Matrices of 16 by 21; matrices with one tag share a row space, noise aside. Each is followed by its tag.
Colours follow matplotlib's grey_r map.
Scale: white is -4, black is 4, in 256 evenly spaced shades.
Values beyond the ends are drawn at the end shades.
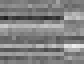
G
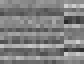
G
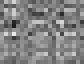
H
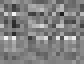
H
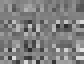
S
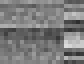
G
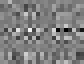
S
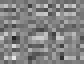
H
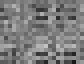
H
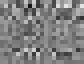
S
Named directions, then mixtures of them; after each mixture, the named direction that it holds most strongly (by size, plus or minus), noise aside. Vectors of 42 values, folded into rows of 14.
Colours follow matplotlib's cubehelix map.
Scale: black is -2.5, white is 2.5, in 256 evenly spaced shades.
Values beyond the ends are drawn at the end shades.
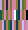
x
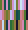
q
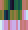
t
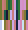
q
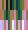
t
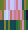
t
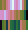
t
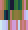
t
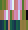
t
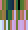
t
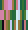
x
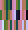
x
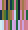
x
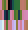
t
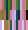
x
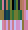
t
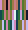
x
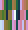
x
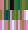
t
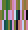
x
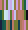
t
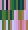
q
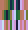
t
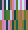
q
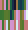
q
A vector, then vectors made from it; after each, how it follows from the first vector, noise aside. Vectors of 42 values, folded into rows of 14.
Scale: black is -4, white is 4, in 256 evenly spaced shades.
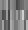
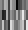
scaled up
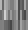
reversed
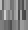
reversed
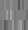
partly zeroed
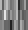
reversed
